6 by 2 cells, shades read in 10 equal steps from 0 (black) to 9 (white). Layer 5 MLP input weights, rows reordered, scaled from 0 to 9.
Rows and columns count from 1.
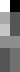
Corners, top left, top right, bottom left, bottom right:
9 0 3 4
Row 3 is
7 3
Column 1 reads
9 6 7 5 3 3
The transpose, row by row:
9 6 7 5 3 3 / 0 3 3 5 4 4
